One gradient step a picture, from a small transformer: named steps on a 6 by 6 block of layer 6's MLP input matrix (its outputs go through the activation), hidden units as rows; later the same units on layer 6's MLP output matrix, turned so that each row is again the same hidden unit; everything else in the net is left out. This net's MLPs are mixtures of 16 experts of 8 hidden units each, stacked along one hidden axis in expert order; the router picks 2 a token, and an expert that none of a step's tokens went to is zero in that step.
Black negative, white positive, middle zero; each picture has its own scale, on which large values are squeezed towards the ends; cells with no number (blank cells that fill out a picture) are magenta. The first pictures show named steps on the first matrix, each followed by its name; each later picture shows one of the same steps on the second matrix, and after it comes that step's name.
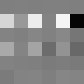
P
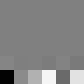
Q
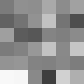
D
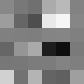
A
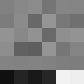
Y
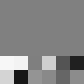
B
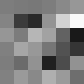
P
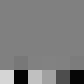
Q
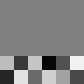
B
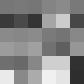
A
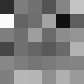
D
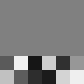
B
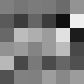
P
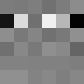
Y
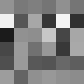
P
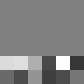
B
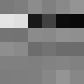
Y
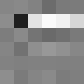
Y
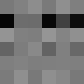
Y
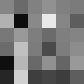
A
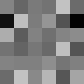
D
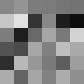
P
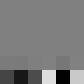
Q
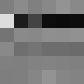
Y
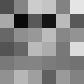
D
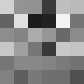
D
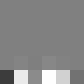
Q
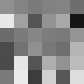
A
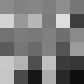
A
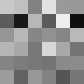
D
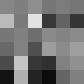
A
